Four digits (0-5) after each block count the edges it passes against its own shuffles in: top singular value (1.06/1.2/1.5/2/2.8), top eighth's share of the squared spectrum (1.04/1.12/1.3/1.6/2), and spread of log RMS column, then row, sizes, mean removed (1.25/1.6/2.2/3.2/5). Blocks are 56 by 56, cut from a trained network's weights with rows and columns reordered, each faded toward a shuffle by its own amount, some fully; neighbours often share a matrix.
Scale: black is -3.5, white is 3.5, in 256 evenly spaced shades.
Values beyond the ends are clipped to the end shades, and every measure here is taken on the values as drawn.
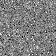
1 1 0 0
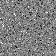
0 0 0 0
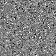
1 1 0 0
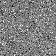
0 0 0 0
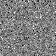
1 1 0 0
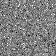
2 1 0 0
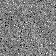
0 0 0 0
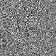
3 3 2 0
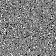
0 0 0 0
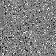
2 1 0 0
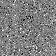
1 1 0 0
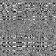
4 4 1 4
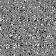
3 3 0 2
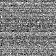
3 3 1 1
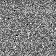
0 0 0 0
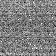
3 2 0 0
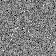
0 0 0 0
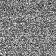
1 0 0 0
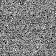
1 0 0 0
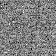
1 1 0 0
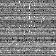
4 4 2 2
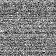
3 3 0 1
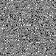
2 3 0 2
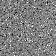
1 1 0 0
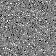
1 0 0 0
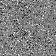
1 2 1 0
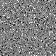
1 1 0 1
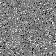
2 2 0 1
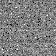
1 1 0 0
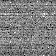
3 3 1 1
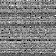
4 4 1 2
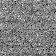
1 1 0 0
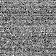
3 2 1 0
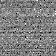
3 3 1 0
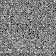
1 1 0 0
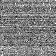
3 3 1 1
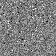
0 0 0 0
